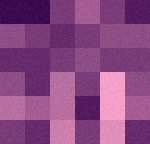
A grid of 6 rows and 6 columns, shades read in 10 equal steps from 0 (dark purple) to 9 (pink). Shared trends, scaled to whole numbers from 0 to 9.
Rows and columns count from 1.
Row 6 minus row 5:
-3 -3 1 2 -1 -3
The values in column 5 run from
3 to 9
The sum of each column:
19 14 27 19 36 19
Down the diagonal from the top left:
0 3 3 3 9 2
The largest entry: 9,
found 2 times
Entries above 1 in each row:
3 6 6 6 5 6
